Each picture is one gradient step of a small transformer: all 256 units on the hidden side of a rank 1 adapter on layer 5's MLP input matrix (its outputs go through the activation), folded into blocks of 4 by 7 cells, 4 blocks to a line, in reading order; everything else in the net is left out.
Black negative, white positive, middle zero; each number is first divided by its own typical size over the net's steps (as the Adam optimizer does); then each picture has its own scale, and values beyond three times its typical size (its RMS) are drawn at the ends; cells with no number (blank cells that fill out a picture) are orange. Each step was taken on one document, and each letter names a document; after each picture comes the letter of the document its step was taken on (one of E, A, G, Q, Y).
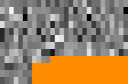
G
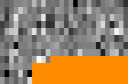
G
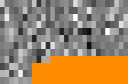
G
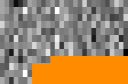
G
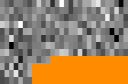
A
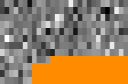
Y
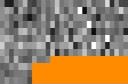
Y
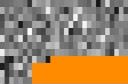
A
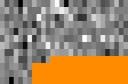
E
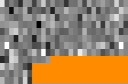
E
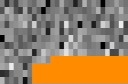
E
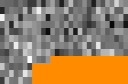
A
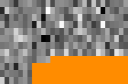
E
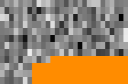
A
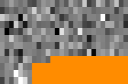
A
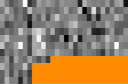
Y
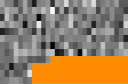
G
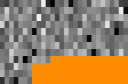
E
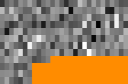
A
